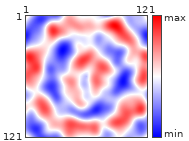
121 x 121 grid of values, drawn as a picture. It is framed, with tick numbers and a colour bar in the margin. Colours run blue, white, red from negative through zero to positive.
Slope: none. Rings: centred on the centre. Grain: smooth. Lone odd cells: none.
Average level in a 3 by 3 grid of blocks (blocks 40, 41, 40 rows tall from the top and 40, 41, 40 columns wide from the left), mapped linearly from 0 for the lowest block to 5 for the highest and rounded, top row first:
023 / 150 / 124
